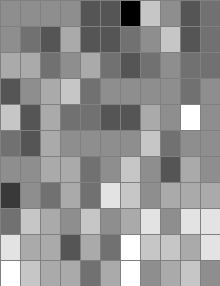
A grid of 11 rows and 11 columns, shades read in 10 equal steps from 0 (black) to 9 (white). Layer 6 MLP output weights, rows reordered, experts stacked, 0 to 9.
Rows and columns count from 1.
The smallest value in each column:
2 3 3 3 3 3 0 4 3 3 4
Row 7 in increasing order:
3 4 5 5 5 5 5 6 6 6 7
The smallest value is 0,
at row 1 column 7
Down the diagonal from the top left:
5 4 4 7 4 5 7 5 5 6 5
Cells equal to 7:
13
